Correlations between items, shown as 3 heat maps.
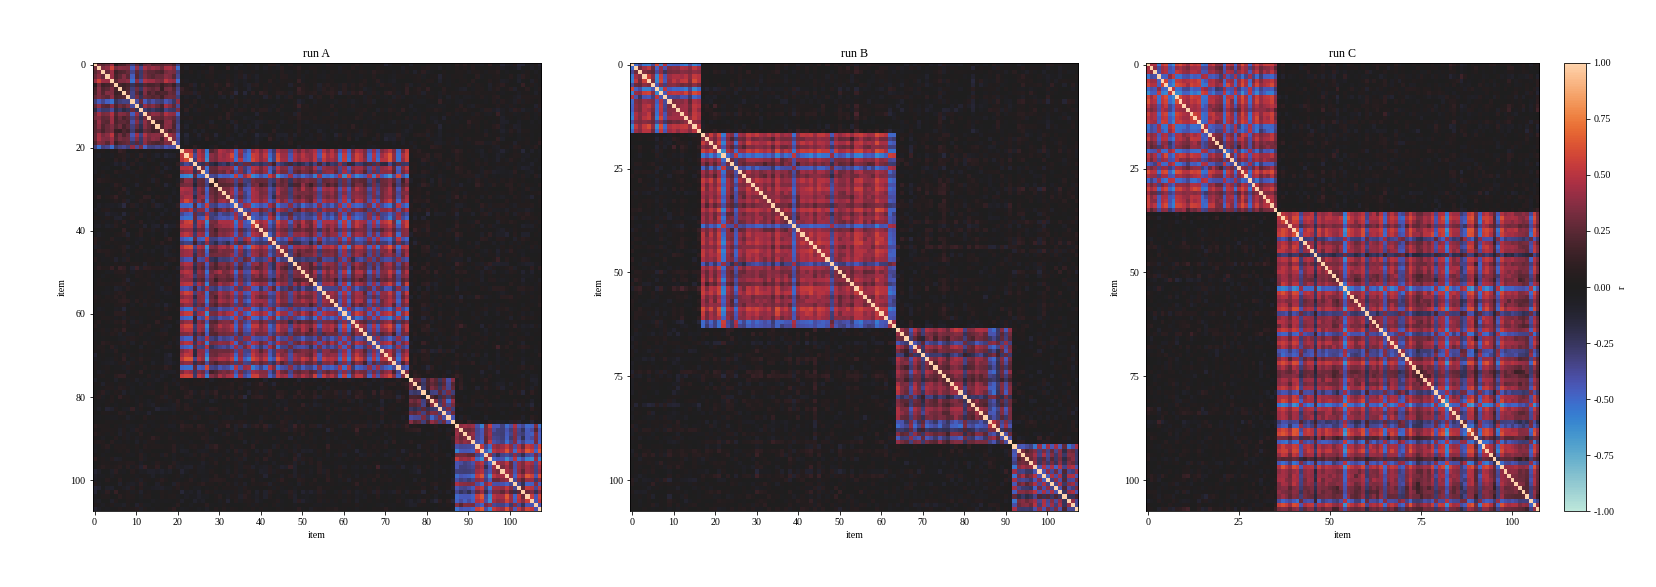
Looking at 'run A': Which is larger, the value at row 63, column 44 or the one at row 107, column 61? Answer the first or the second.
the first
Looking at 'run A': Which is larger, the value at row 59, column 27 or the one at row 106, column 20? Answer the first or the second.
the first
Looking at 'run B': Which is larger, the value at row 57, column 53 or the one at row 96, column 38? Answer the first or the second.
the first
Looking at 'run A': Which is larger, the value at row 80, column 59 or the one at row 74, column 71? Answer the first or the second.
the second
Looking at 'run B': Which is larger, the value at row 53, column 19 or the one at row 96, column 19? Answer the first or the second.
the first
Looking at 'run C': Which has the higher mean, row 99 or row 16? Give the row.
99
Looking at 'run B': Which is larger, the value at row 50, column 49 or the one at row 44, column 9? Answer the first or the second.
the first
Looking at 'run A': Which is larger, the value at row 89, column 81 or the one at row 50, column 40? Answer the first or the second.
the second
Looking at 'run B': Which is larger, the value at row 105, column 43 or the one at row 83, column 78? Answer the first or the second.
the second
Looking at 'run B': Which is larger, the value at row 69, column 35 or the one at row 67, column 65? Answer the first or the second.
the first
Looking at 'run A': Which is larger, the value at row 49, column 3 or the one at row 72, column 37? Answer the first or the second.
the first
